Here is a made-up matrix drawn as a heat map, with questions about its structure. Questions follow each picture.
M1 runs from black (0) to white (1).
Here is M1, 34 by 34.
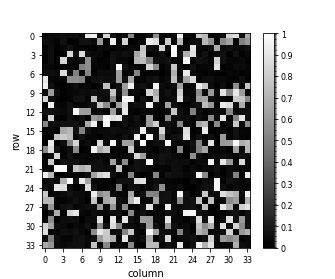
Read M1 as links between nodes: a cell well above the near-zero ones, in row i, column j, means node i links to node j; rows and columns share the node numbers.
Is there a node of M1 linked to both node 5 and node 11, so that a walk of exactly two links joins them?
yes
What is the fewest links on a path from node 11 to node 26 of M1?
1
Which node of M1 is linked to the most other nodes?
node 17
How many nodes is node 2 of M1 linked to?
5
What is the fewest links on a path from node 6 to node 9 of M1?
3
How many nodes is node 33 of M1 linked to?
12
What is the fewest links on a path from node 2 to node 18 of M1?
3
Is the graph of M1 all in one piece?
yes
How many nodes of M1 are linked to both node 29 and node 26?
5
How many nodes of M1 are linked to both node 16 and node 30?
2
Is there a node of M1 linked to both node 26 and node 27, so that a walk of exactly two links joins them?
yes
